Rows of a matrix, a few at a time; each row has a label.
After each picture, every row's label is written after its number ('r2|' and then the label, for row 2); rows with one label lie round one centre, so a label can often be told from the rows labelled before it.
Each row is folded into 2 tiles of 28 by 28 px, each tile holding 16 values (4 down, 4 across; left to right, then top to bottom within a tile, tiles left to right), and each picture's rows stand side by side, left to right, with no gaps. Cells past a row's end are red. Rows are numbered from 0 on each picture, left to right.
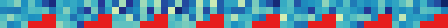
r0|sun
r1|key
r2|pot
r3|pot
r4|sun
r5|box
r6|box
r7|sun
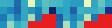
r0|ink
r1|ink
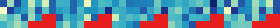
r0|pot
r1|ink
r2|box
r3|key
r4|pot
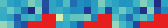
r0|key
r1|box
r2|key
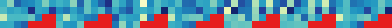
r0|box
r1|sun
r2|ink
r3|box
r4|pot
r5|pot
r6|box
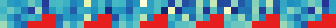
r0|key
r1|ink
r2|ink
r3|pot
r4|pot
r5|key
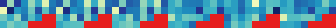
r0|pot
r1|pot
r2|pot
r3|box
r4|ink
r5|box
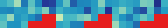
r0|sun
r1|box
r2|key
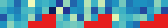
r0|ink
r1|pot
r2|box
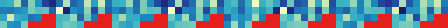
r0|sun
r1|pot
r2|sun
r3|pot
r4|ink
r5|pot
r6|sun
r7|pot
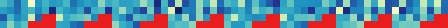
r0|ink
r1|box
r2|key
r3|pot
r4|sun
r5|box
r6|pot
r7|pot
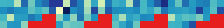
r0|sun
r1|pot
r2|sun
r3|box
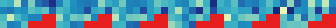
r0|sun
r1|box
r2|box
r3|key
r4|box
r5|pot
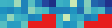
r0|sun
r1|sun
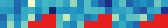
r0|ink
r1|sun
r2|box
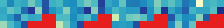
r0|key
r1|key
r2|box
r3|ink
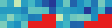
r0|sun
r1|box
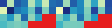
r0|pot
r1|pot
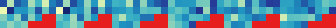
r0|pot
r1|pot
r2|sun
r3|key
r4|sun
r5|box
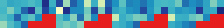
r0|key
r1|pot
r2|box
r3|box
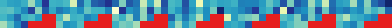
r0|key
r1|sun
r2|pot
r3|ink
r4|box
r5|pot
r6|sun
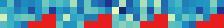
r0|box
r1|sun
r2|pot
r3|box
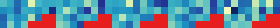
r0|ink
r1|key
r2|sun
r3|key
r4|pot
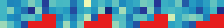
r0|key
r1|ink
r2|key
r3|box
